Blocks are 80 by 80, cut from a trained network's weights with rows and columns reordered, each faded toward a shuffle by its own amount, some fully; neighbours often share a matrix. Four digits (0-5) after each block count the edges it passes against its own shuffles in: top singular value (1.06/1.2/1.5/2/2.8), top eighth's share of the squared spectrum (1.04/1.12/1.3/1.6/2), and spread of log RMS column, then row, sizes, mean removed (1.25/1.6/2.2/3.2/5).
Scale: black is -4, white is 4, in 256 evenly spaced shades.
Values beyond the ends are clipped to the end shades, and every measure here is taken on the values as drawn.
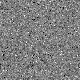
1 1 0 0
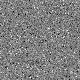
2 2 0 1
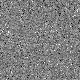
0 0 0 0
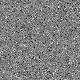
1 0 0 0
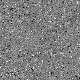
1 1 0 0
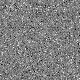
0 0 0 0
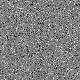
0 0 0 0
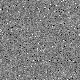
1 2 0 0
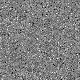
0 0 0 0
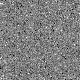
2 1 0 0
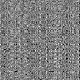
4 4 2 3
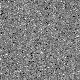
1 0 0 0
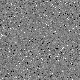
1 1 0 0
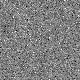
0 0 0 0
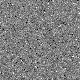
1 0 0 0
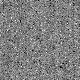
2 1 0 0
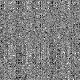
4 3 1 2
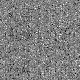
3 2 0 0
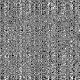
4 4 2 3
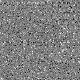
3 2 0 2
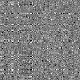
4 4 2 3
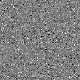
3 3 1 1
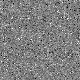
2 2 0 1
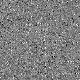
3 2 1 1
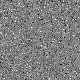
1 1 0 0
